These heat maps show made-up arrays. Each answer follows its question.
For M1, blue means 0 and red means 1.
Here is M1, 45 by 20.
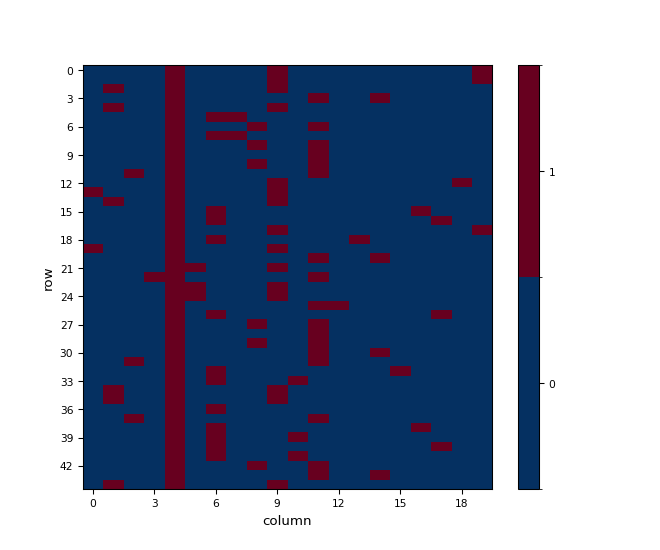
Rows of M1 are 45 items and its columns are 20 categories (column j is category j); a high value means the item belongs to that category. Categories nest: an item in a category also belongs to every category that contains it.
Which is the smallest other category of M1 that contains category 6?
4
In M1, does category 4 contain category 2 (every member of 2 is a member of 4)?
yes
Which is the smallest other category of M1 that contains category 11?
4
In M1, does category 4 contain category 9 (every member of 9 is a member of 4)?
yes
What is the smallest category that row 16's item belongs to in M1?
17
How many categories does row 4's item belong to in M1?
3
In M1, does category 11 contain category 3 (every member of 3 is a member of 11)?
yes
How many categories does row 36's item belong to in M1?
2
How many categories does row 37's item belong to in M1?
3
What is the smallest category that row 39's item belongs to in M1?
10
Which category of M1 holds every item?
4
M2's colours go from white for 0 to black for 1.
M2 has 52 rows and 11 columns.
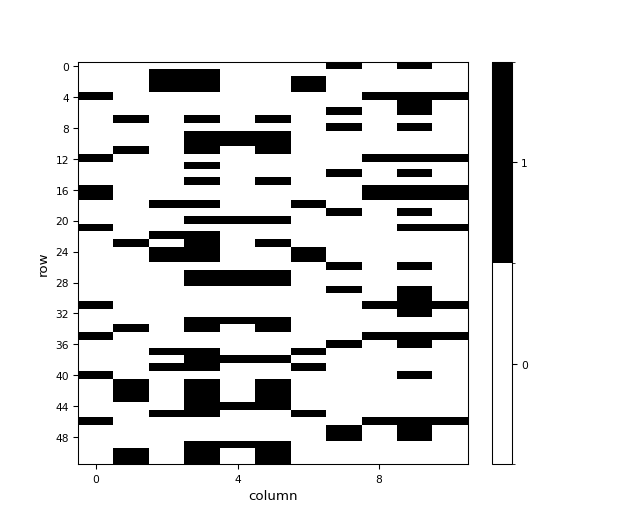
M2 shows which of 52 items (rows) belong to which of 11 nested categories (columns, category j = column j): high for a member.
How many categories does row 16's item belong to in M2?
4
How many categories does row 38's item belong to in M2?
3
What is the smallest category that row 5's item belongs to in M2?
9
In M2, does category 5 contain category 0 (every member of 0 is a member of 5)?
no
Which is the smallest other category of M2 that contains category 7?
9
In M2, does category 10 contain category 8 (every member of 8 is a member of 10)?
yes
